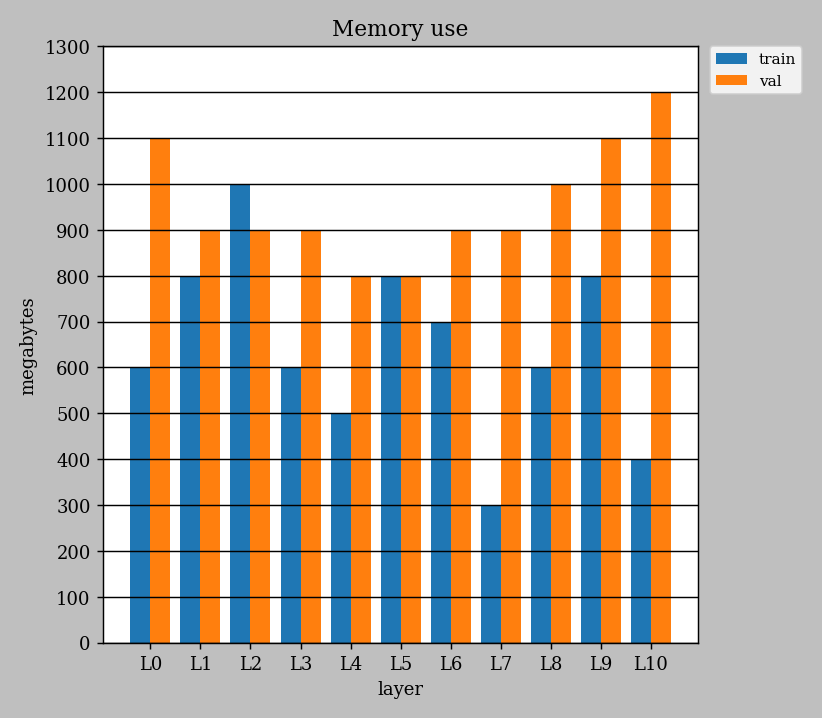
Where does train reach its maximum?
L2
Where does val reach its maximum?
L10
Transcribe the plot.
Title: Memory use
x-axis: layer, ticks L0 L1 L2 L3 L4 L5 L6 L7 L8 L9 L10
y-axis: megabytes, ticks 0 100 200 300 400 500 600 700 800 900 1000 1100 1200 1300
Legend: train, val
Values:
train: 600 800 1000 600 500 800 700 300 600 800 400
val: 1100 900 900 900 800 800 900 900 1000 1100 1200
